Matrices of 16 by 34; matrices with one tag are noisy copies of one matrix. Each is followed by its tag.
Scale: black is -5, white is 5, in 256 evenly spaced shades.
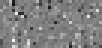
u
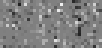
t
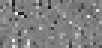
u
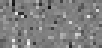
u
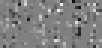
t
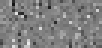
u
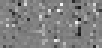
t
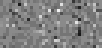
t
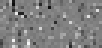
u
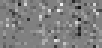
t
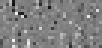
u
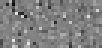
u
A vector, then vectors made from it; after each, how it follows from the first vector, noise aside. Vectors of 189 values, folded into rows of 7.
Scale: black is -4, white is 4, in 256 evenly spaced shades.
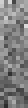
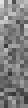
copied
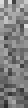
copied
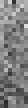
copied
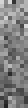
copied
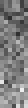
reversed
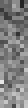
reversed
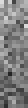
copied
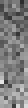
reversed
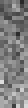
reversed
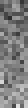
reversed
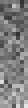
reversed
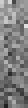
copied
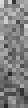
copied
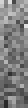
copied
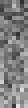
reversed
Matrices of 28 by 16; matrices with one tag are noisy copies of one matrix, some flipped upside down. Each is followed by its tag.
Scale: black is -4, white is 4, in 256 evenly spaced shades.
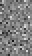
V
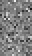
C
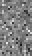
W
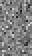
W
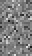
C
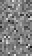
C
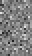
V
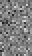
V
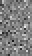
V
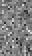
W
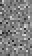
V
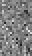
W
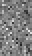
W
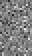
V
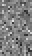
W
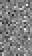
V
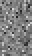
W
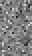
W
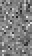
W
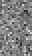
W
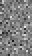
V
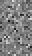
C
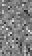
W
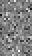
C
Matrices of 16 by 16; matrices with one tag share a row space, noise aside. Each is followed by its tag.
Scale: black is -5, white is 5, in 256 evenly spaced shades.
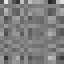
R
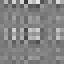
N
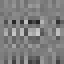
N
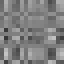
R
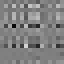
N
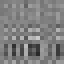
N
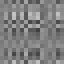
N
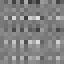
N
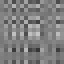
N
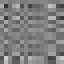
R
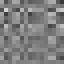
R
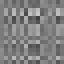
N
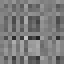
N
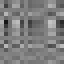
R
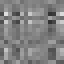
R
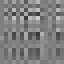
N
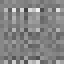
N
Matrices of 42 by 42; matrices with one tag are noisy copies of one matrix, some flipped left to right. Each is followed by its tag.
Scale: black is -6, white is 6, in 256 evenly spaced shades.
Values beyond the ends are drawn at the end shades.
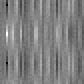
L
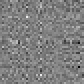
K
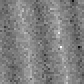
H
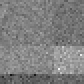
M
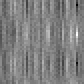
L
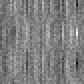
L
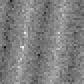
H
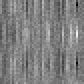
L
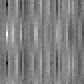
L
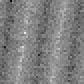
H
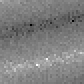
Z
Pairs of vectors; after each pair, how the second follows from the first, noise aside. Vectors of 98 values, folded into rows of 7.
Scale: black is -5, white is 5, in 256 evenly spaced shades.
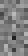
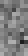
shuffled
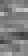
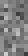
shuffled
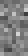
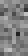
negated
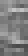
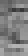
negated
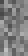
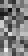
scaled up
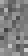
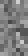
shuffled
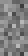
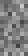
negated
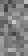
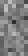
negated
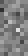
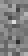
shuffled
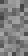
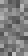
negated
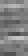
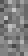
shuffled
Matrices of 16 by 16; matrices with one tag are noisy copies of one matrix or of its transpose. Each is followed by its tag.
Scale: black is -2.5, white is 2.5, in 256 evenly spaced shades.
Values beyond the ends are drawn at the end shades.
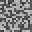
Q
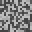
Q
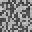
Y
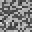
Y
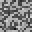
Y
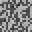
Y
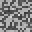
Y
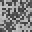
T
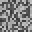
Y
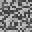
Y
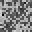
T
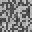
Y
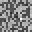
Y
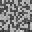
Q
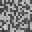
Q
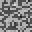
Y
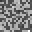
Q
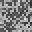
T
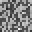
Y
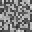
Q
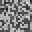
Q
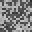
T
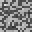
Y
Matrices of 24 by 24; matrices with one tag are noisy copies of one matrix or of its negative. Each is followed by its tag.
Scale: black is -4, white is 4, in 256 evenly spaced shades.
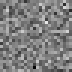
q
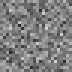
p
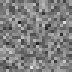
p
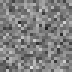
p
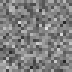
p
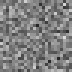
q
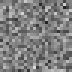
q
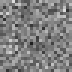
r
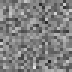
q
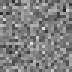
r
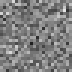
r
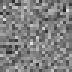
r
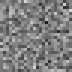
q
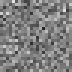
r
